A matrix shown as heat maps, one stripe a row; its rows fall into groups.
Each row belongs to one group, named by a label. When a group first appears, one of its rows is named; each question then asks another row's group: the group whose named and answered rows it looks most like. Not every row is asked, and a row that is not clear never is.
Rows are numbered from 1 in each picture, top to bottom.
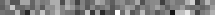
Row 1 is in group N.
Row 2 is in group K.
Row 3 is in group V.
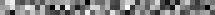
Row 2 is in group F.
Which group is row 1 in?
K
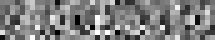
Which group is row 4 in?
N
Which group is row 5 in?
N
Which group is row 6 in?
V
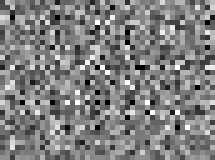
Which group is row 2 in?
K
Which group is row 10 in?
F
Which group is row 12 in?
F
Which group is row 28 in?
K
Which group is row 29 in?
N
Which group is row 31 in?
V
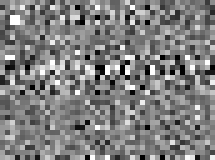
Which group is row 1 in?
F
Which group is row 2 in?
N
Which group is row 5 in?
N
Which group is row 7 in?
V
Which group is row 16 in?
V
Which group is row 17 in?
K
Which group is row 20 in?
K
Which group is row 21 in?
V
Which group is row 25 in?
K
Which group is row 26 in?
N
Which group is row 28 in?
K
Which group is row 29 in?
V
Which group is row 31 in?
F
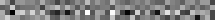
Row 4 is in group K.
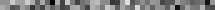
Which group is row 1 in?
F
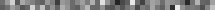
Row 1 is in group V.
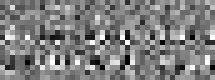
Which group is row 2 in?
K
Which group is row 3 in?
V
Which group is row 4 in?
N
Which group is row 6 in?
K
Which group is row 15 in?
K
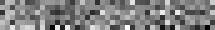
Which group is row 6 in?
F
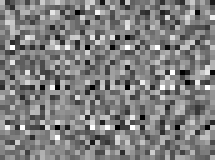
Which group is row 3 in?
N
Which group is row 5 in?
K
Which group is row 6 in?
F
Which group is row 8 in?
V
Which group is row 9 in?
N
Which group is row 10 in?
K
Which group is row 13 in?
K
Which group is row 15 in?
V
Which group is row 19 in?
K
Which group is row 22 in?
K
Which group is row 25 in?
F
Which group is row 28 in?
V
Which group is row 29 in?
V
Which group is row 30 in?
K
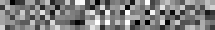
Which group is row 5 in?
N
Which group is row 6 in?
F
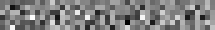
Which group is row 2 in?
N
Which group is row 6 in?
K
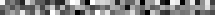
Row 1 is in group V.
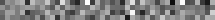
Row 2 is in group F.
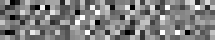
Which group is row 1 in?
N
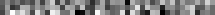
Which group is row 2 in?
N
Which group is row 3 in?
N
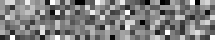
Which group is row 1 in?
N
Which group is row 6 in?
F
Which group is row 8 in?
K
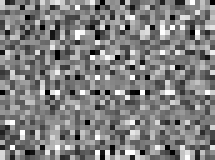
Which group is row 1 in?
F
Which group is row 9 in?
N
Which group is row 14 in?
V
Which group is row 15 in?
K
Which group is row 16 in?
N
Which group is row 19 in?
V
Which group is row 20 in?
F
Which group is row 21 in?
V
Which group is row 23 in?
F
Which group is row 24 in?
N
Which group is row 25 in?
K
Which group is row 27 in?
N
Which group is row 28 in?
N
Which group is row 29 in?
F
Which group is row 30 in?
K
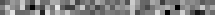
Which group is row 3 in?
K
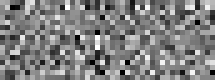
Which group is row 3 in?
V
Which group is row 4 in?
F
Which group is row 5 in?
K
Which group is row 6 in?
K
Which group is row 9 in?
N
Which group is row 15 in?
F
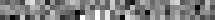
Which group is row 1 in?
V
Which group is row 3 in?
N
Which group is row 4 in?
N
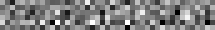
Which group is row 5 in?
F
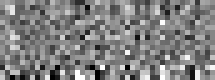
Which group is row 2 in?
K
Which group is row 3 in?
K
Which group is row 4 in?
N
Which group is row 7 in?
K
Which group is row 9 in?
K
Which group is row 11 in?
F
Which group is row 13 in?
N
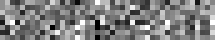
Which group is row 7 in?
K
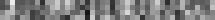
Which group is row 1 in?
K
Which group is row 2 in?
K
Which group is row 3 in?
K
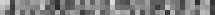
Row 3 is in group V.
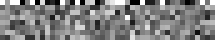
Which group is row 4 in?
F
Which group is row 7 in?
K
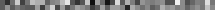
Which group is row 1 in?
V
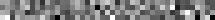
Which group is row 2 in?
V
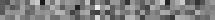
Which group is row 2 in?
N
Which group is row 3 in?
V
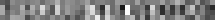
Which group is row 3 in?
F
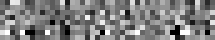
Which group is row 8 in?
V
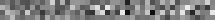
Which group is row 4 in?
K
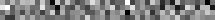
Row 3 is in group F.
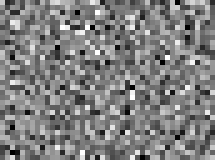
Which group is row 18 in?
V
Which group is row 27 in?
F
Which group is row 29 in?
F
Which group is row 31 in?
N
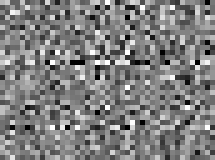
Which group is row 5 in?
V
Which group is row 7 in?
N
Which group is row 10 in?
F
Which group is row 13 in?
N
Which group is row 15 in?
V
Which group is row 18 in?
F
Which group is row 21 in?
V
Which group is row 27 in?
K
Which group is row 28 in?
F
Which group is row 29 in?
K
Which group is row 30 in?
F
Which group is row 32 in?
K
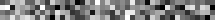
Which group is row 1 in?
N
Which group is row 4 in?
F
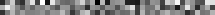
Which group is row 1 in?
V
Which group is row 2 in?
K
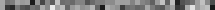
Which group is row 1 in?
V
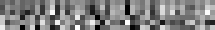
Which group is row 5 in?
F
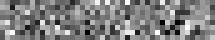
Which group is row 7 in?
K
